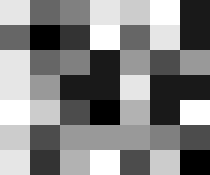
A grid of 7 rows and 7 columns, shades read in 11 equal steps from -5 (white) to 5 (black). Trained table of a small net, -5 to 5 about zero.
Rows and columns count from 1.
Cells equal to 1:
4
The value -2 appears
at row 5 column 5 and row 7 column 3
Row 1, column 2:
1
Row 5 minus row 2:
-6 -8 -1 10 -3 8 -9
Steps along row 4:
up up same down up same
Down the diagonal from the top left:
-4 5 0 4 -2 0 5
